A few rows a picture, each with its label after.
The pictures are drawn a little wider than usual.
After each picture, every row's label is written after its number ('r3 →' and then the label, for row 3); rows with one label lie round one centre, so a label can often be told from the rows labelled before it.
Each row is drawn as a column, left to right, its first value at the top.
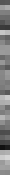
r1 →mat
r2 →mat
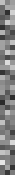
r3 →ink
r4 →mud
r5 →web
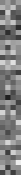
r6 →mud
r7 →web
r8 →mud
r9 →ink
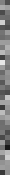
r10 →mud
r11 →mat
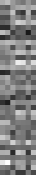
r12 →ink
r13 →ink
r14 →web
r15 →mud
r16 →mud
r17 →web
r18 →mud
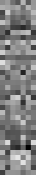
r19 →mud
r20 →web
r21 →mat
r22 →mat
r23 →ink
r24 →mat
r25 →web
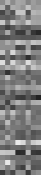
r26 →mud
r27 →ink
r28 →mud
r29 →web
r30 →web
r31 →mud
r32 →web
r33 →web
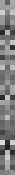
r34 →web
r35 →mat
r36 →web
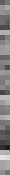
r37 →mat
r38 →mat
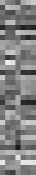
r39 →ink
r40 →mud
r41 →mud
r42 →mat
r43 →ink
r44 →ink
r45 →ink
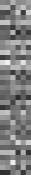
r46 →mud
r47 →mud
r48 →ink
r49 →web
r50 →mud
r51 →web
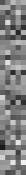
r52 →mat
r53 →mud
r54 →ink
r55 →web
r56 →ink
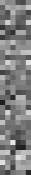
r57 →ink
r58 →mud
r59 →web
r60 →mat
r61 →mat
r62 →mud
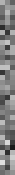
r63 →ink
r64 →web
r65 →mat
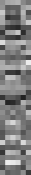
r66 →web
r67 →ink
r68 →ink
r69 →ink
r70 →web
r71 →mud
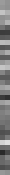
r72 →web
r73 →web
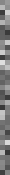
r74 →mud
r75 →web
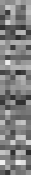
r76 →ink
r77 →mud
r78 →web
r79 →ink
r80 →ink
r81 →web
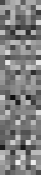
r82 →mat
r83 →mud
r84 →web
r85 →ink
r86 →mat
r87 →web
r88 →ink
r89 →mud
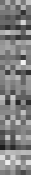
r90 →mat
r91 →ink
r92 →mat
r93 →ink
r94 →mud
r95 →ink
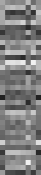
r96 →web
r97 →mud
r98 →mud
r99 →mud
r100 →mud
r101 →ink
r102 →mud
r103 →web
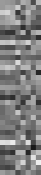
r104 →web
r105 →web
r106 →web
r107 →mud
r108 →ink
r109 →web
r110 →mat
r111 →ink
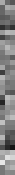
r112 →ink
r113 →mat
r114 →mat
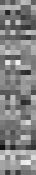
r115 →mat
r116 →mud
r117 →mat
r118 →mud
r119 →ink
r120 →ink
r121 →mat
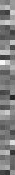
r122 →mud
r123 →mud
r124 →web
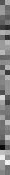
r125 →mat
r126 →ink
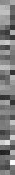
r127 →web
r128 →web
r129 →ink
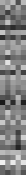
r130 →ink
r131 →mud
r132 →ink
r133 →mat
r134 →ink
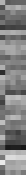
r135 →ink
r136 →mat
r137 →mat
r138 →mat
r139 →mat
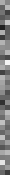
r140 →ink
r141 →mud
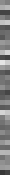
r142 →mud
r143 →mud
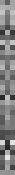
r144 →web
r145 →mat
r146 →web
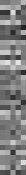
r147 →mud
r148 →mud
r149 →web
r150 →mud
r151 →ink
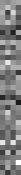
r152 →web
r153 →mud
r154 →web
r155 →ink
